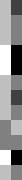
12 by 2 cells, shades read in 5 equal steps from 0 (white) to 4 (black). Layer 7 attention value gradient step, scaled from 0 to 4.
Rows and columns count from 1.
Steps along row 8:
up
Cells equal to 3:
2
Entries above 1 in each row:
1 1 1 1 1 1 1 1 1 2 1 1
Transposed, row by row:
1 1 1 0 0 1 1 1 2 2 0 1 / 3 2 2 4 4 2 3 2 1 2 4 2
